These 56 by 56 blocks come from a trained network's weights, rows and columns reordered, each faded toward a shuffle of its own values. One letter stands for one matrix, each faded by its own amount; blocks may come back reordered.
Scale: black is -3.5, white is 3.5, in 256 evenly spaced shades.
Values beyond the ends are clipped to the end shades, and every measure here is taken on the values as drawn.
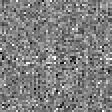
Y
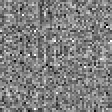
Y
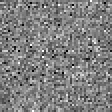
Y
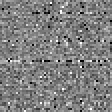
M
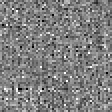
Y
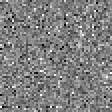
Y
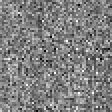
Y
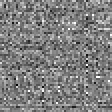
M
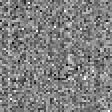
Y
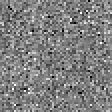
Y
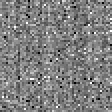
Y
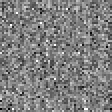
Y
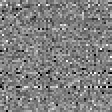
M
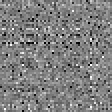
M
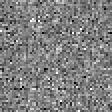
Y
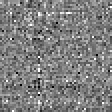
M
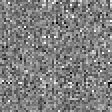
Y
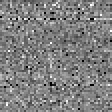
M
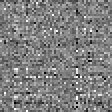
M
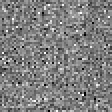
Y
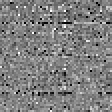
M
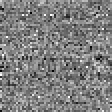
M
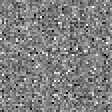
Y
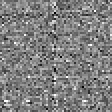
M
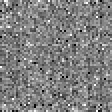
Y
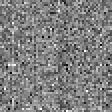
Y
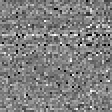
M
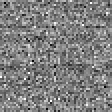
M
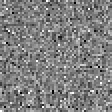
Y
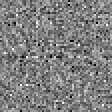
Y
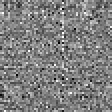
M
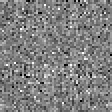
Y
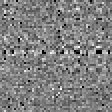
M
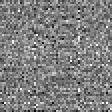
M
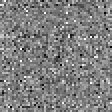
Y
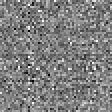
M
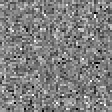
Y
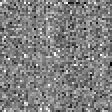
Y
